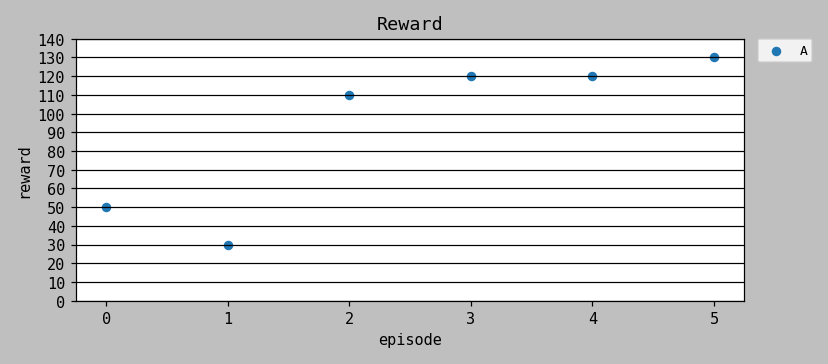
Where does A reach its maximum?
5
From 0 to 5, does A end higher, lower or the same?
higher
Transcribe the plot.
Title: Reward
x-axis: episode, ticks 0 1 2 3 4 5
y-axis: reward, ticks 0 10 20 30 40 50 60 70 80 90 100 110 120 130 140
Legend: A
Values:
A: 50 30 110 120 120 130
